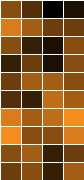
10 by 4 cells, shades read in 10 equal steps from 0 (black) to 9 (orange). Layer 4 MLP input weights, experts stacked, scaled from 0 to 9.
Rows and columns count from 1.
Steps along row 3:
down down up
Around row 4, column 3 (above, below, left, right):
1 6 4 5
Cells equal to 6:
7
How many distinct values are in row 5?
3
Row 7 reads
8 6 7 9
